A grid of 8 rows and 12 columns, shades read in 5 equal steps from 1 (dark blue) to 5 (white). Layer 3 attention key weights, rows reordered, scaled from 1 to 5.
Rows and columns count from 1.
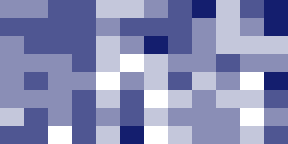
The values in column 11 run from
2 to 5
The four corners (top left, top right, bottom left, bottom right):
3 1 2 2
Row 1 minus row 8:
1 1 -3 0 0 3 -2 -2 -2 1 -2 -1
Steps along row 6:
same same down up down up down down up same down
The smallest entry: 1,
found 6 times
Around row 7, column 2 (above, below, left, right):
3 2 4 3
